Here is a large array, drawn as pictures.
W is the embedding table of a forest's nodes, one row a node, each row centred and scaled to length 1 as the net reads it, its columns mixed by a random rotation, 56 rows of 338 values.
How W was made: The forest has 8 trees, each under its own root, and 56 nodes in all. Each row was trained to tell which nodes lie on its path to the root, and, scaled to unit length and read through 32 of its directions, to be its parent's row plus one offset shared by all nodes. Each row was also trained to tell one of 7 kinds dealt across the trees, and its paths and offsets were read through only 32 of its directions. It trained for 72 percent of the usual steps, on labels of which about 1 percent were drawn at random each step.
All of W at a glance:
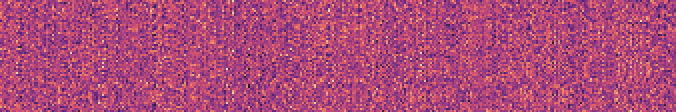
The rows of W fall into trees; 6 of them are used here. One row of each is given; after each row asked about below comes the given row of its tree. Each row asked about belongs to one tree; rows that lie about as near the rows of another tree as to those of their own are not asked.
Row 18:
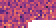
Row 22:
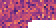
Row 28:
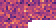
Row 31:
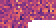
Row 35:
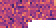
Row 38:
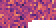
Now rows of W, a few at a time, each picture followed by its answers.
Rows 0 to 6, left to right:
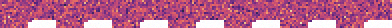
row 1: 28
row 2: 35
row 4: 22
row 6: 31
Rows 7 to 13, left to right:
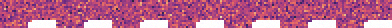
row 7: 18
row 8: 31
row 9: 31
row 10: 38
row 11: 35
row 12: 28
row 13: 35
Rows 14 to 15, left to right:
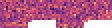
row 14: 18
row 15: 18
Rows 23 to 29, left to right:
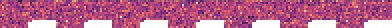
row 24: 31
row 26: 28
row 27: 38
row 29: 31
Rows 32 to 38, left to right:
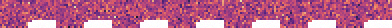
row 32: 28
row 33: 31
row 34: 18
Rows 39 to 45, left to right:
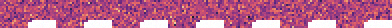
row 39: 28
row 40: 35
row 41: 22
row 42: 28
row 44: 38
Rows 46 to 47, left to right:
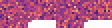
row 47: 31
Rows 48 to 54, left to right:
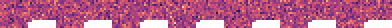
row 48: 35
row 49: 31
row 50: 35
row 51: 28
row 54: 28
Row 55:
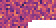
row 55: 38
